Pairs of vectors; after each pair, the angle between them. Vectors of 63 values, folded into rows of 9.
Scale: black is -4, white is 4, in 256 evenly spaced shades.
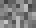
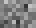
nearly opposite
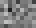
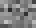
nearly parallel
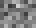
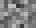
nearly opposite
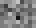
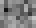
partly aligned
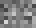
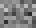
nearly opposite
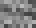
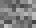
nearly opposite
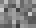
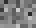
nearly opposite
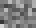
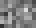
partly opposed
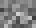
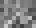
nearly parallel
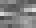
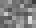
partly aligned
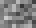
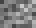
nearly opposite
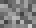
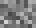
nearly opposite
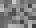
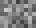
orthogonal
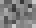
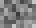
nearly parallel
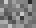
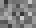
nearly opposite
